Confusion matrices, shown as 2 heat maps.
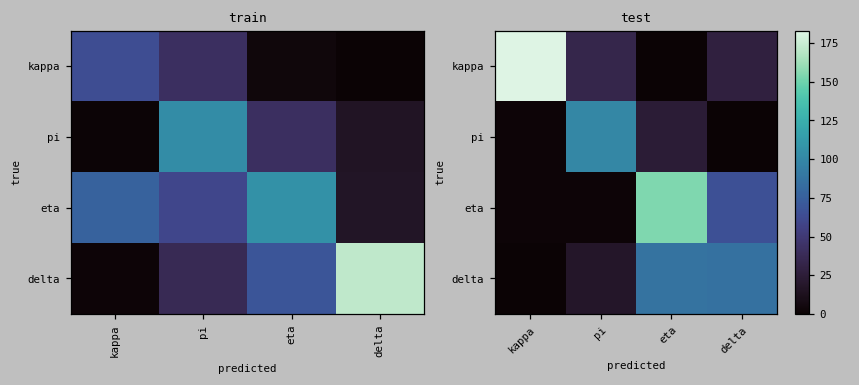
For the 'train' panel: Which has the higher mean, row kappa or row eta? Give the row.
eta
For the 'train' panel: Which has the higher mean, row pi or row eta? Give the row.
eta
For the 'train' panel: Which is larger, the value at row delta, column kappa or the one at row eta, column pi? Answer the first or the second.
the second
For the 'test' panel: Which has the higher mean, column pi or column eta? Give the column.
eta
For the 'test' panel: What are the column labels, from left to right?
kappa, pi, eta, delta
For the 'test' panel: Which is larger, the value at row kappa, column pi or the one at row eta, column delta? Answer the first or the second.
the second
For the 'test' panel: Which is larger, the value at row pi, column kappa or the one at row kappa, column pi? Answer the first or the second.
the second
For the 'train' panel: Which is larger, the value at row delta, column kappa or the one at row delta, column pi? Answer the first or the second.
the second
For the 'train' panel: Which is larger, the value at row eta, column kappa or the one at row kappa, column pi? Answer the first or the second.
the first
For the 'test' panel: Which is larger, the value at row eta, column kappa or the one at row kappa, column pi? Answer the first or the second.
the second
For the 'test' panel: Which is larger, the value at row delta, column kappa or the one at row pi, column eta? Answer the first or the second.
the second
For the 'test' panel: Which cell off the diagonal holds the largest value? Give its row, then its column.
delta, eta
